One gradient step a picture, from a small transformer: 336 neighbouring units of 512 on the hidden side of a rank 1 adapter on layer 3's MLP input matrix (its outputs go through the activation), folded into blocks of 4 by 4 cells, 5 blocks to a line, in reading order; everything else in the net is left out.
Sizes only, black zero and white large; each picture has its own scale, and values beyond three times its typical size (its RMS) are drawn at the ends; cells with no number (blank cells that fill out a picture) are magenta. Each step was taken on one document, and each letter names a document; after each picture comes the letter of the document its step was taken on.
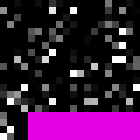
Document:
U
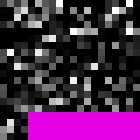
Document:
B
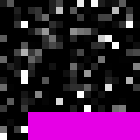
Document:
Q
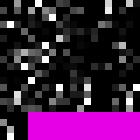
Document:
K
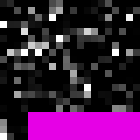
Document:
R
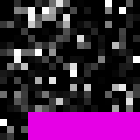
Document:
B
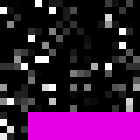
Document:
U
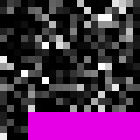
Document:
Q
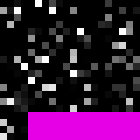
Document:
U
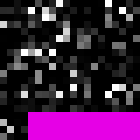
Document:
B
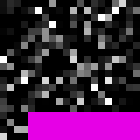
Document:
Q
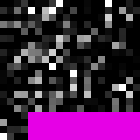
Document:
B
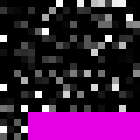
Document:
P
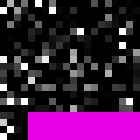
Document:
U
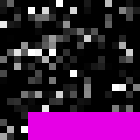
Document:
B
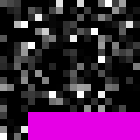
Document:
Q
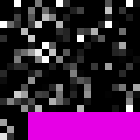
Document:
K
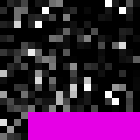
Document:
B
